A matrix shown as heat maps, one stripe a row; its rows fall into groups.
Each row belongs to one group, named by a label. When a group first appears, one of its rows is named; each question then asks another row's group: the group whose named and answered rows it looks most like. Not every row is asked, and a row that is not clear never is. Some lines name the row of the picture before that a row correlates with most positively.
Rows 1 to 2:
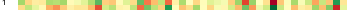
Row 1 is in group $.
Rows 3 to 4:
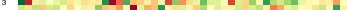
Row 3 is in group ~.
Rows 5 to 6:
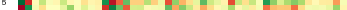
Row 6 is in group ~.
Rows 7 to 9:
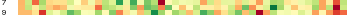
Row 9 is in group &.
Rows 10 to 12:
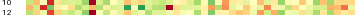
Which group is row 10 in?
&
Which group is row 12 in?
&
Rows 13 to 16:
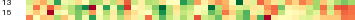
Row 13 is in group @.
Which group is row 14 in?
&
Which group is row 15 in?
&
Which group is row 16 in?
&
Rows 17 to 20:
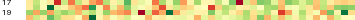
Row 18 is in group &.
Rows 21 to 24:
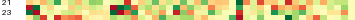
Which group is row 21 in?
@
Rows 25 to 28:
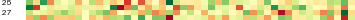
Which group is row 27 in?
$
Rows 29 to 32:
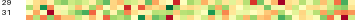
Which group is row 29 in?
$
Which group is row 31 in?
&
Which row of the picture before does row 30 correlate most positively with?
25
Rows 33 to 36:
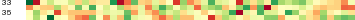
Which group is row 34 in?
&
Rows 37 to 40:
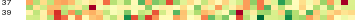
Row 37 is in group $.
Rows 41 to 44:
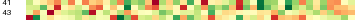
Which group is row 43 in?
&
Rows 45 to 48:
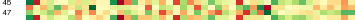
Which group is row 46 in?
&
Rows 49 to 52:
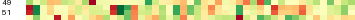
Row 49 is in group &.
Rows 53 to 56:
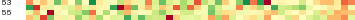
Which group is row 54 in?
~
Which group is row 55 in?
&
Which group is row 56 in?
$
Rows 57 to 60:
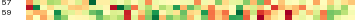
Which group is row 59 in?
@
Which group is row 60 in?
@
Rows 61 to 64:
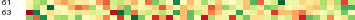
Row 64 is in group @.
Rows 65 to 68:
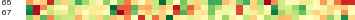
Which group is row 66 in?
~
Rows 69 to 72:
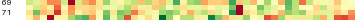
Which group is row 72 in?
&
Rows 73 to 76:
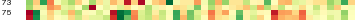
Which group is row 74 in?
&
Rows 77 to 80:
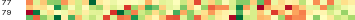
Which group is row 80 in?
@
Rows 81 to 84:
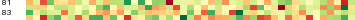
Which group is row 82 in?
$
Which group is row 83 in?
@
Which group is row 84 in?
@
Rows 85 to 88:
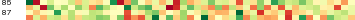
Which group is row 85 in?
~
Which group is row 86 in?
$
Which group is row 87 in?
@
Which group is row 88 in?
@
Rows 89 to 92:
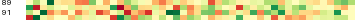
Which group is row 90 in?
~
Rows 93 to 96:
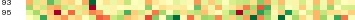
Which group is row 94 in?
&
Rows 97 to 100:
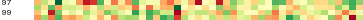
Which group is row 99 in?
$
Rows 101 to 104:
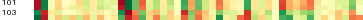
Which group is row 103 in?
~
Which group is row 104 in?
~
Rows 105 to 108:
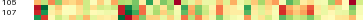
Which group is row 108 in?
~
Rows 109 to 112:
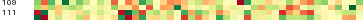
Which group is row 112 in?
~
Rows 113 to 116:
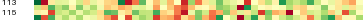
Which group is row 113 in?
~
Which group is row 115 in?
$
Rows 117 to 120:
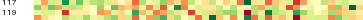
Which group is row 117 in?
@
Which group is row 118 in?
$
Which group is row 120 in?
@
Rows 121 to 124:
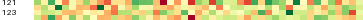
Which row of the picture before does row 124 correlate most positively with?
119
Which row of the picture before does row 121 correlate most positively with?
119
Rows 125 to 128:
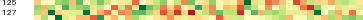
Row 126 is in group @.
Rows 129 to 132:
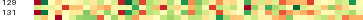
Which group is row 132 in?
&
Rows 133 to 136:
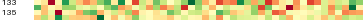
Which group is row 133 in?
@
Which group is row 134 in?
$
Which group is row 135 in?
&
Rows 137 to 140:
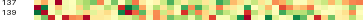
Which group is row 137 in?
&
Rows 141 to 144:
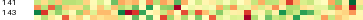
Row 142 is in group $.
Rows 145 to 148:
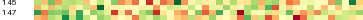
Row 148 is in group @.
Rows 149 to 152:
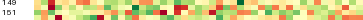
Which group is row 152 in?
&
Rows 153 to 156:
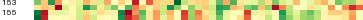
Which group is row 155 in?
~
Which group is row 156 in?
~
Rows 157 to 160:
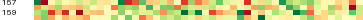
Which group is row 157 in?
~
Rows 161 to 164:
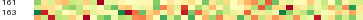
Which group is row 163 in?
~
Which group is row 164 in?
@
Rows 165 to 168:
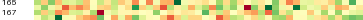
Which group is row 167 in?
&
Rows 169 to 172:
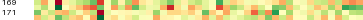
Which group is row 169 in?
&
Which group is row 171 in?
&
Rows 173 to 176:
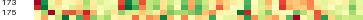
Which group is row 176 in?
@
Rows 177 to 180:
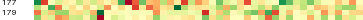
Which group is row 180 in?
&
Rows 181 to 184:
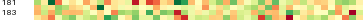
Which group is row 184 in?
$
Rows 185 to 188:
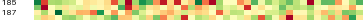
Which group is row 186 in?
~
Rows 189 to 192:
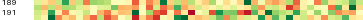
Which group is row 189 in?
@
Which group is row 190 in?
$
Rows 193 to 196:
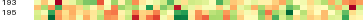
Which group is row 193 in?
&
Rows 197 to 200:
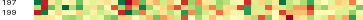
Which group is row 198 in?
@
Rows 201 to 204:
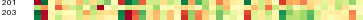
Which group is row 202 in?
&
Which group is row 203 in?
~
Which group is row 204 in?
~
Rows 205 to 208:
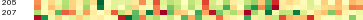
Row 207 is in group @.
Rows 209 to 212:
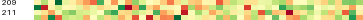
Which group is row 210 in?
~
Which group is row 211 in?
$
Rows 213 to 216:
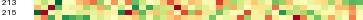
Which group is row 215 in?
~
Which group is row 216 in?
@
